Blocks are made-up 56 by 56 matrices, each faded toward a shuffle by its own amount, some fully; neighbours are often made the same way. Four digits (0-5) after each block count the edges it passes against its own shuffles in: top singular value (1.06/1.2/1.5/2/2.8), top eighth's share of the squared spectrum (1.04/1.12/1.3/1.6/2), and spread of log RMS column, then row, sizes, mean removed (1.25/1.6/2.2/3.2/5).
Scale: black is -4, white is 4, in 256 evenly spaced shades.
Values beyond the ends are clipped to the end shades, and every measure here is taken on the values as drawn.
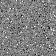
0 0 0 0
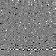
4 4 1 2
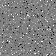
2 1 0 0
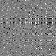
4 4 2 2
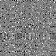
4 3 1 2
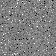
0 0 0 0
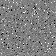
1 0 0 0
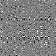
4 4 2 2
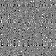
4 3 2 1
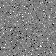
1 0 0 0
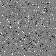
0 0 0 0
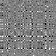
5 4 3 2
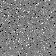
0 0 0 0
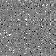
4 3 1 1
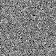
0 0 0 0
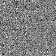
0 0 2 0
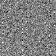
1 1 2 0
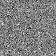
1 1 1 0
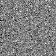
0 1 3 0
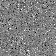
1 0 0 0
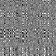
4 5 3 3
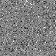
3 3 1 1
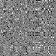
4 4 2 2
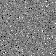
1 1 0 0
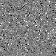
3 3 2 1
